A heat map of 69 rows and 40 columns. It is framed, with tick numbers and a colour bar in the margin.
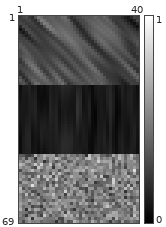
The table splits into 3 rows of 1 panel. Panel 1,1: low, slanting down to the right. Panel 2,1: very low, streaked downward, faint in contrast. Panel 3,1: middling, fine-grained, strong in contrast.
